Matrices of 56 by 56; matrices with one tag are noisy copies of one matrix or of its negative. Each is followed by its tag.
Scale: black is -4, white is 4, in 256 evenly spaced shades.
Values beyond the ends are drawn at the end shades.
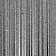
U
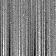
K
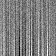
U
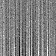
U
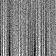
K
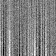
K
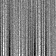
K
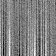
K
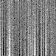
K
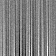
U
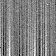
K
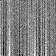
K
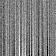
U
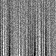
K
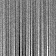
U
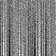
K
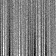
K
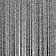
U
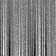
K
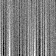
K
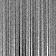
U
